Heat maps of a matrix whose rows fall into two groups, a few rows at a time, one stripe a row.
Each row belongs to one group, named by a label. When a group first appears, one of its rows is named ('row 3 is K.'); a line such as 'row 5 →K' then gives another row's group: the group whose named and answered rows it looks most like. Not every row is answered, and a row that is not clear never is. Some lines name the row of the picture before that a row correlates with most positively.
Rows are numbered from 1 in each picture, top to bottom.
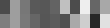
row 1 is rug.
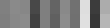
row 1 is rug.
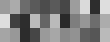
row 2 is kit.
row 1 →rug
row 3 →kit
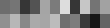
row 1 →rug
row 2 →kit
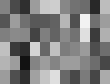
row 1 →kit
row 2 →rug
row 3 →rug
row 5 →kit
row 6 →kit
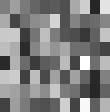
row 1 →rug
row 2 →kit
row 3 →kit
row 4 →kit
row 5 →rug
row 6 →kit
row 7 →kit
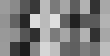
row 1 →rug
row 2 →kit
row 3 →rug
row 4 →kit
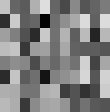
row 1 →kit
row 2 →rug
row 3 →rug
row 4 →kit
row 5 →rug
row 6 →rug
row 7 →kit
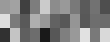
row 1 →kit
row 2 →kit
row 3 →rug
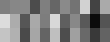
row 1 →rug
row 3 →kit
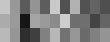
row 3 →kit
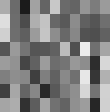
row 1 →kit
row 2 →kit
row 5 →rug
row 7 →rug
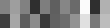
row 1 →rug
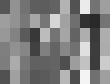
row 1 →rug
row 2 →kit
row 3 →rug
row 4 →rug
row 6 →rug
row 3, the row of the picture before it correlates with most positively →1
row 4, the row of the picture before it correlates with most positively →1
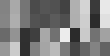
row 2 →rug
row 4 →kit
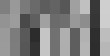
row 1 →rug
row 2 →rug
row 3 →rug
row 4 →rug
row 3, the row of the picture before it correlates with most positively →3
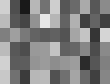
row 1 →kit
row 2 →kit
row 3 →rug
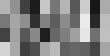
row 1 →rug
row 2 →rug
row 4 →kit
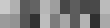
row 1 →kit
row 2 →rug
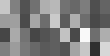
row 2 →kit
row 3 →rug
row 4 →rug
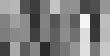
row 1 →kit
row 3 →rug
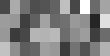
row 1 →rug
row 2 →rug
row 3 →kit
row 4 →kit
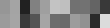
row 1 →kit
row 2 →rug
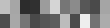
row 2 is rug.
